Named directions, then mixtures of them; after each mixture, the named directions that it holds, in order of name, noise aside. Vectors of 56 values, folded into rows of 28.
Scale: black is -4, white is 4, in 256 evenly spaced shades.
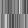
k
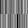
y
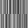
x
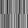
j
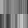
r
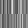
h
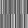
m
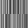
x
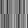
j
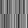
j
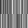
h, y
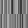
h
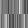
k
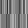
j, x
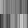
r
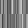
h, k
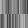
k, r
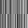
h, m, y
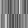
k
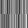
j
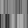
k, r
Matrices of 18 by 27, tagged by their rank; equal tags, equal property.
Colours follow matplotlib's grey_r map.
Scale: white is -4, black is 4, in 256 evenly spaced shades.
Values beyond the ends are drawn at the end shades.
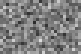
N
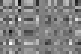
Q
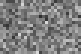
N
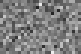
N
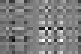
Q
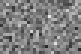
N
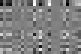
Q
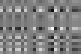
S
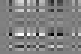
S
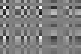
S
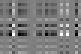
S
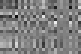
Q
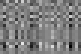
Q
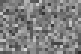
N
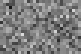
N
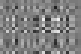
Q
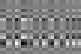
S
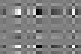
S
